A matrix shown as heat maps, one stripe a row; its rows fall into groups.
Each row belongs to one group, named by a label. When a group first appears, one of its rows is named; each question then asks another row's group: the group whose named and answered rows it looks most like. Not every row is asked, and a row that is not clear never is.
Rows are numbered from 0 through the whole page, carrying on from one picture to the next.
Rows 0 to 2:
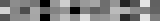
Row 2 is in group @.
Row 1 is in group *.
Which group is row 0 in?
@
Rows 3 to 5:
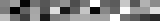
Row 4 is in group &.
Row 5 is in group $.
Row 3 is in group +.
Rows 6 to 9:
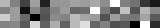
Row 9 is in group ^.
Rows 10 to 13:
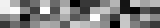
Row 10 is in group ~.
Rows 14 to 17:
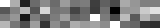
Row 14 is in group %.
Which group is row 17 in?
$
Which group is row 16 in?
+
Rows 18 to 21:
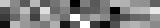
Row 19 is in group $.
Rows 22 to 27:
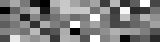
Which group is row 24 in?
+
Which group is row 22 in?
@
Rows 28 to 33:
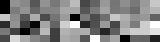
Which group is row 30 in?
*
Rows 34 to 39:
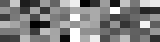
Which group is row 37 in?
@
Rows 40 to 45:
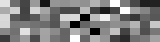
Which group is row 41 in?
%
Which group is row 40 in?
$
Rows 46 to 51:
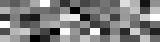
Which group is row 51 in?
@
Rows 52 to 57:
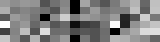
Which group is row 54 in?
@
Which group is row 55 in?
~
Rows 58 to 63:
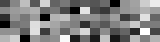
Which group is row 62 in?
^
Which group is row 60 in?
@
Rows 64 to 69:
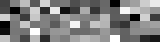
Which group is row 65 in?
&
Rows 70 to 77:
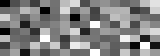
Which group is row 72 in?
*
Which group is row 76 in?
^
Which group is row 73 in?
+
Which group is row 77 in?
+
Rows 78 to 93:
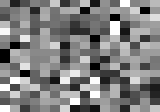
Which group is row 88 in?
%
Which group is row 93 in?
~
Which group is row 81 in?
~
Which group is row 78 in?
&
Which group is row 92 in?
^
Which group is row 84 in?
&
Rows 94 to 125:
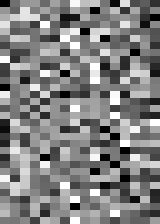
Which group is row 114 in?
%
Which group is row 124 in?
$
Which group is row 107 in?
~
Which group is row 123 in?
*
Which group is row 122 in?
^
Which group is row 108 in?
$
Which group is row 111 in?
%
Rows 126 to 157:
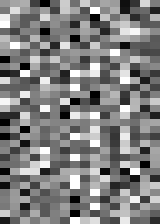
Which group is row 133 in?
$
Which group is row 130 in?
&
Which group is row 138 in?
^
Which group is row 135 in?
+
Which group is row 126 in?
@
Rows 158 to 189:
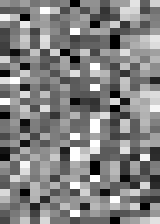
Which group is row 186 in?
$
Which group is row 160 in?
%
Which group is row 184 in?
^
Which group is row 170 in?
+
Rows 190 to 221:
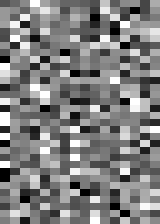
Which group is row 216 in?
*
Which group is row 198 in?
@
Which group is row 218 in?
+
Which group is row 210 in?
^
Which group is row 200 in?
~
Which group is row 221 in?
+
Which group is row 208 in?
%
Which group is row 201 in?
$
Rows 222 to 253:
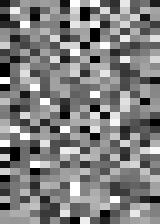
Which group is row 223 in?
%
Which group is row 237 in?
&
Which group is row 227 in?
&
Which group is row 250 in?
$
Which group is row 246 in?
@
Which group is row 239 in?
$
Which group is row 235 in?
+
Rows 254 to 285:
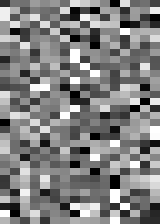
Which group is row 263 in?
^
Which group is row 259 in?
~
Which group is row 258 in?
&
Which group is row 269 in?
^
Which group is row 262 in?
^
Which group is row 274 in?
$
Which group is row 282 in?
~
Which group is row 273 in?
&
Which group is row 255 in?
~
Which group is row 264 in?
+
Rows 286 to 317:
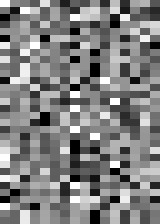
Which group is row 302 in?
@
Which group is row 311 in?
~
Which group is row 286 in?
~
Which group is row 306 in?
*
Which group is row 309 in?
~
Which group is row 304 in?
^
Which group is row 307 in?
~
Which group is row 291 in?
@
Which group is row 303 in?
@
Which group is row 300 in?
~
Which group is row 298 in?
*
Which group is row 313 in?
&
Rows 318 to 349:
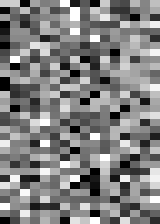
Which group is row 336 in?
*
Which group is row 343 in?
%
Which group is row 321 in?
%
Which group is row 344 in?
~
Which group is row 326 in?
%
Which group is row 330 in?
%
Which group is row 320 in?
^
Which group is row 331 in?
&
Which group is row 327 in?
&
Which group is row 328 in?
*
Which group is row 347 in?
@
